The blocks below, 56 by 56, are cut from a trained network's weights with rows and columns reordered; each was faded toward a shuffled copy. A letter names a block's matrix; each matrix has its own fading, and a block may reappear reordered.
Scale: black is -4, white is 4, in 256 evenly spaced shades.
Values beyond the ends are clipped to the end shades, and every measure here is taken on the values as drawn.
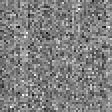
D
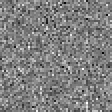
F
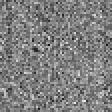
D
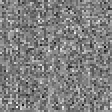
D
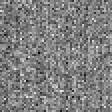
D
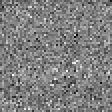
F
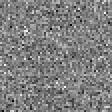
F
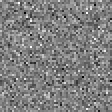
F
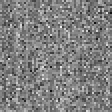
D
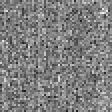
D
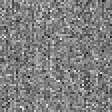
D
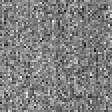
D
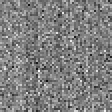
D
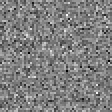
F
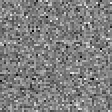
F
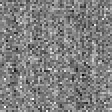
D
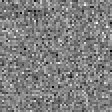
F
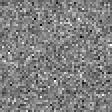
F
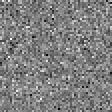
F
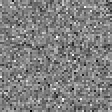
F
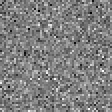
F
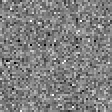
F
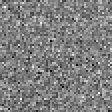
F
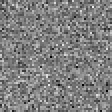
F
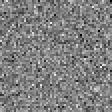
F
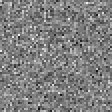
F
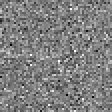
F
